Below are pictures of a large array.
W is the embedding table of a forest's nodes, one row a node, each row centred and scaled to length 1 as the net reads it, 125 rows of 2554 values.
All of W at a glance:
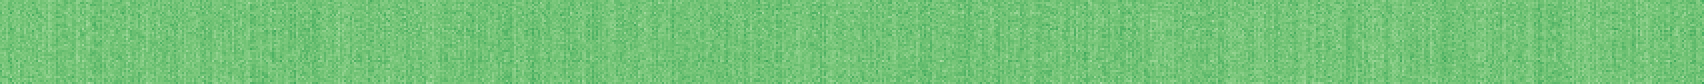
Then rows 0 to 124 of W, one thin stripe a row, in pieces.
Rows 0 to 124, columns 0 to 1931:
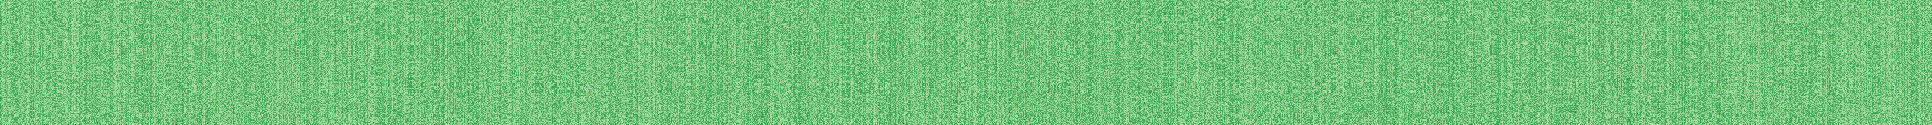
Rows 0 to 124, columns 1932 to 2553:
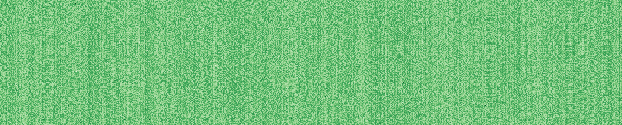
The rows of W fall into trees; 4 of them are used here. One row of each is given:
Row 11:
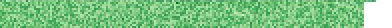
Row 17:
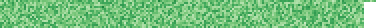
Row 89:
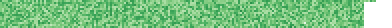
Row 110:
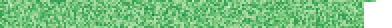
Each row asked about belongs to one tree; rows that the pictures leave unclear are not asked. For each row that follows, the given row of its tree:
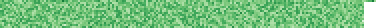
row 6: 110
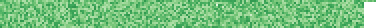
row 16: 11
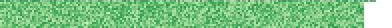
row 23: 17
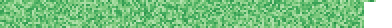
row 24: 110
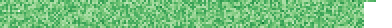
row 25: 11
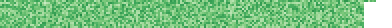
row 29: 17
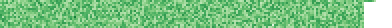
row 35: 110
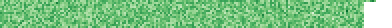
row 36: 11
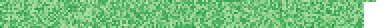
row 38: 11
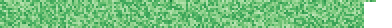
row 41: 110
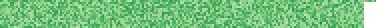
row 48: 17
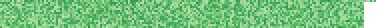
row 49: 89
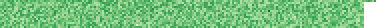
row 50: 17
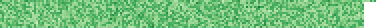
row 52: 89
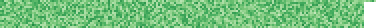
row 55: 110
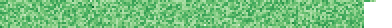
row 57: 110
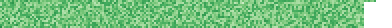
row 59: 17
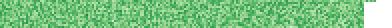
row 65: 110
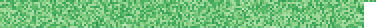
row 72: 17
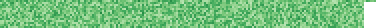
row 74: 17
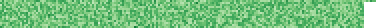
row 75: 110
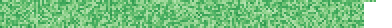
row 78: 89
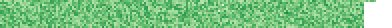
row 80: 110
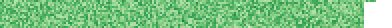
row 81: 110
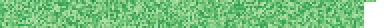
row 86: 89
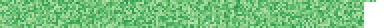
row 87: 89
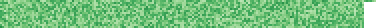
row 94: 110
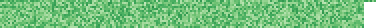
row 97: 17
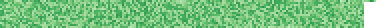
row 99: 110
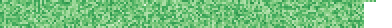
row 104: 89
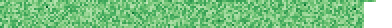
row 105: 11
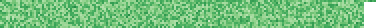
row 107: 11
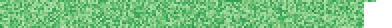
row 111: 11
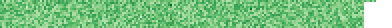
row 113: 89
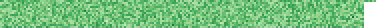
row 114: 17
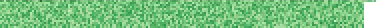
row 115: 17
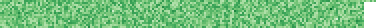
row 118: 89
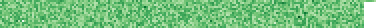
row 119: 110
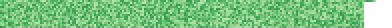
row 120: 110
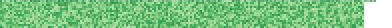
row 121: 89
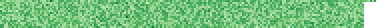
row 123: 11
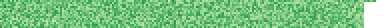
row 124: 17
